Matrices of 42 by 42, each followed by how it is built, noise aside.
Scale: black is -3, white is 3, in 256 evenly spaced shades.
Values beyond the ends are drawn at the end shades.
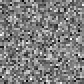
noise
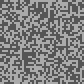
noise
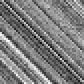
Toeplitz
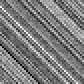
Toeplitz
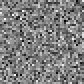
noise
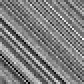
Toeplitz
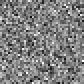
noise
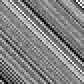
Toeplitz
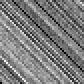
Toeplitz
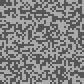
noise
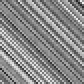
Toeplitz
